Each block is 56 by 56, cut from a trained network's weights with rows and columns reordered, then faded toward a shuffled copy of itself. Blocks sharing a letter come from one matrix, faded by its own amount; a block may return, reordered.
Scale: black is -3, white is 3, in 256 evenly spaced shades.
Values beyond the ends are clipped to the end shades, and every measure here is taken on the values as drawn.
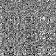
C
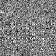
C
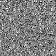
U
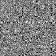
U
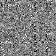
U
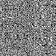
C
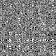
C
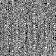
C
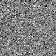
U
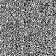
C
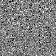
U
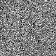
U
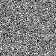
U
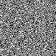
U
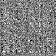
C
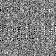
C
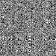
C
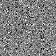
U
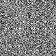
C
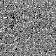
U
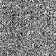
C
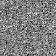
U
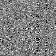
U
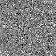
U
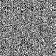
C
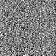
C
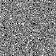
U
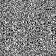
C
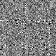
C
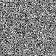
U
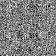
C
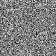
U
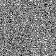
U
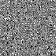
U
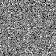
U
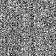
C
